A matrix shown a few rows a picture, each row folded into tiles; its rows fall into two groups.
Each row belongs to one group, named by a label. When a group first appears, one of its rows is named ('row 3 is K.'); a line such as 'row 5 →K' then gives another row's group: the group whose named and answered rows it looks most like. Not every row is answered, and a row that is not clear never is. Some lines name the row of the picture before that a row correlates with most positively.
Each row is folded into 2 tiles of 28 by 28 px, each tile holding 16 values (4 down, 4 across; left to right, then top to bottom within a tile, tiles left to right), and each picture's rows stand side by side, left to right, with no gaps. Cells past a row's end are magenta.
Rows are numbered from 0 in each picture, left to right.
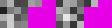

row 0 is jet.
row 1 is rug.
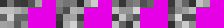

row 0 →rug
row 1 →jet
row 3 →jet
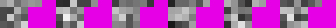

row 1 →rug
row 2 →rug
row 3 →rug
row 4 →jet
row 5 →rug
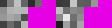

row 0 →rug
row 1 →rug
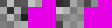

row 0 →jet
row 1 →rug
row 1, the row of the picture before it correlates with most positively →1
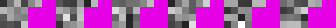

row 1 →rug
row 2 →rug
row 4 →jet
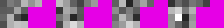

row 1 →jet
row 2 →jet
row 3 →rug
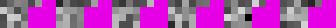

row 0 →rug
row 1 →rug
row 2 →rug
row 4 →jet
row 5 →rug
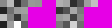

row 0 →jet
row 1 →jet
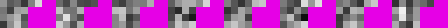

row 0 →jet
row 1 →rug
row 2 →rug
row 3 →jet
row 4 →jet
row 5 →jet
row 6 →jet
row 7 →rug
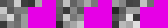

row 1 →jet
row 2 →jet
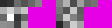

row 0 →rug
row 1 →jet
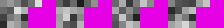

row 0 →jet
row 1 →rug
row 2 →jet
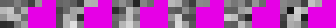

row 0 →rug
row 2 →jet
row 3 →jet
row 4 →jet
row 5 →jet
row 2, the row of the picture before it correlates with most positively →3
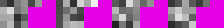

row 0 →rug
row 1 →jet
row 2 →rug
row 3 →rug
